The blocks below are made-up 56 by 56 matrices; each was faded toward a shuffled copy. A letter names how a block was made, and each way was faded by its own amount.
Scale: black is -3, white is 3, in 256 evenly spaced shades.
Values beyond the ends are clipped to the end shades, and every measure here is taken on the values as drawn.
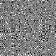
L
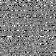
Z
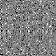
L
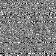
Z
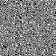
L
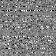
Z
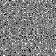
L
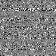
Z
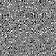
L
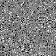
L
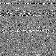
Z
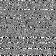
Z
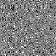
L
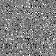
L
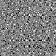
L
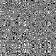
L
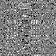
L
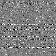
Z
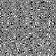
L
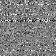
Z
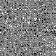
L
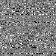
Z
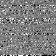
Z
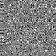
L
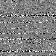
Z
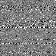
Z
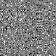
L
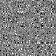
L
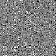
L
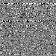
Z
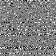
Z
